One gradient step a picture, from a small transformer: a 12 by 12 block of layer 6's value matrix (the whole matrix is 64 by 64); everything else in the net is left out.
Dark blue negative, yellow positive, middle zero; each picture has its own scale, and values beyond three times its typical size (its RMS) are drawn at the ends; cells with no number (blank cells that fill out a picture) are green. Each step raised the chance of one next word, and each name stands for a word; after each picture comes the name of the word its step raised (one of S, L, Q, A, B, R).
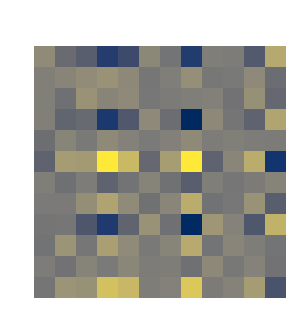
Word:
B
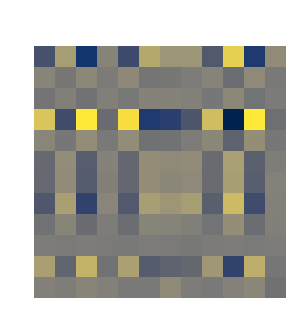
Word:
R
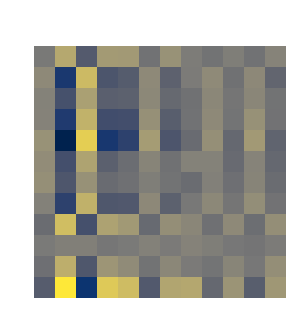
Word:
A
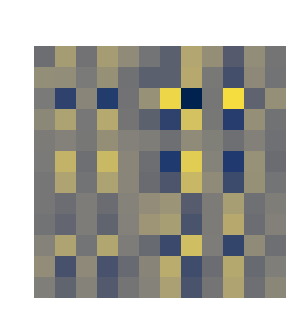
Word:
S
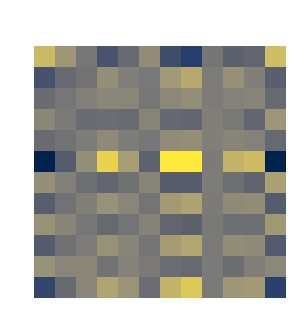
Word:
B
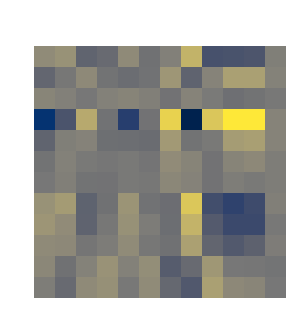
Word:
R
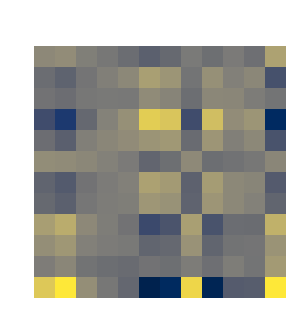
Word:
A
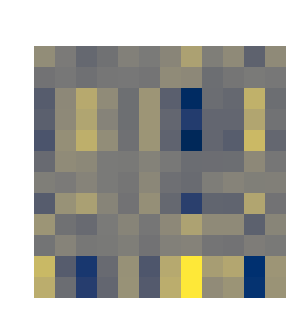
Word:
A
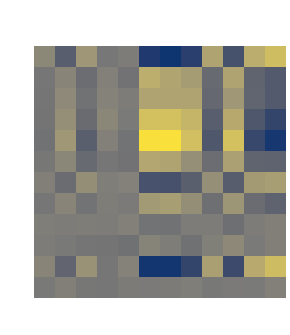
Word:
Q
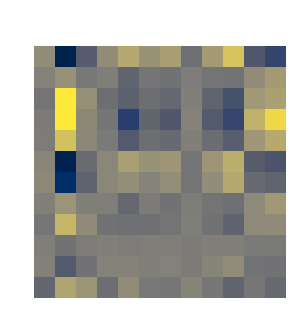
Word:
Q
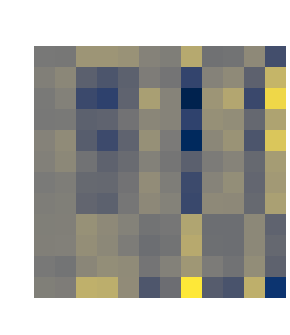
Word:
A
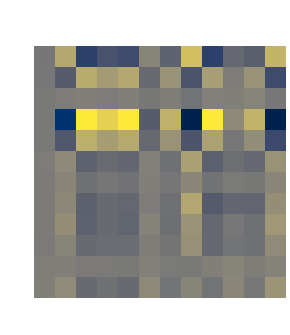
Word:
R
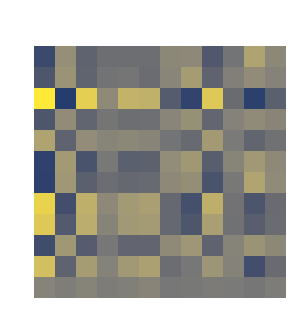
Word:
S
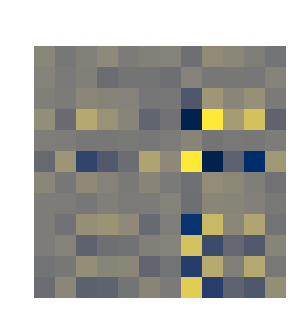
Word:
B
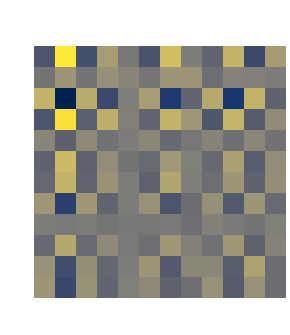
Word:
S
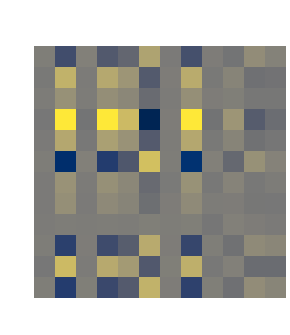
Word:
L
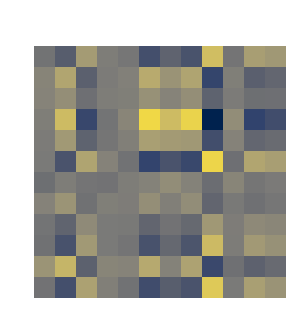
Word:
L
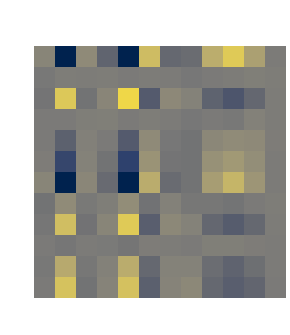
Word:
Q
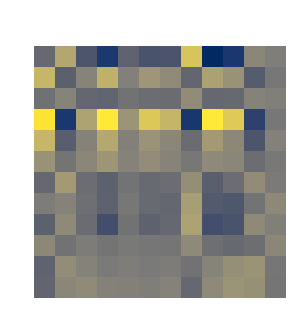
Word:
R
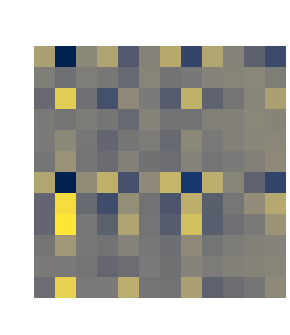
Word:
Q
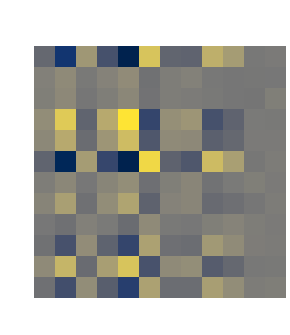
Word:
L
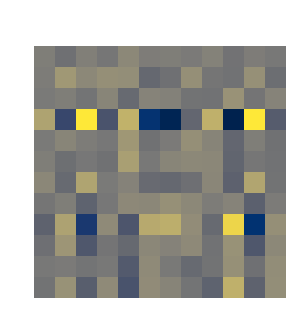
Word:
R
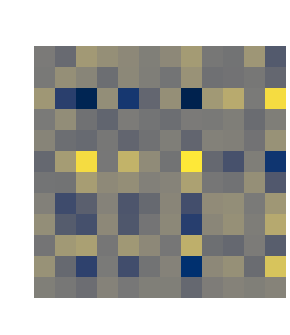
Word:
S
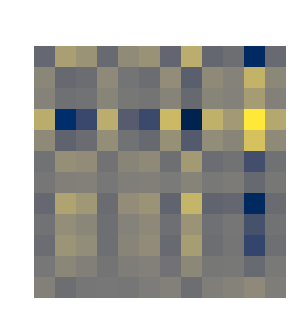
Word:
R
